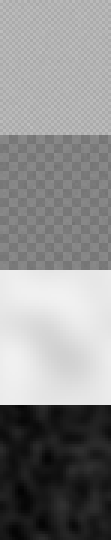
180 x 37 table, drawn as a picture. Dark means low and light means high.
The table splits into 4 rows of 1 panel. Panel 1,1: high, checkered, faint in contrast. Panel 2,1: middling, checkered, faint in contrast. Panel 3,1: very high, smooth, faint in contrast. Panel 4,1: very low, blotchy, faint in contrast.
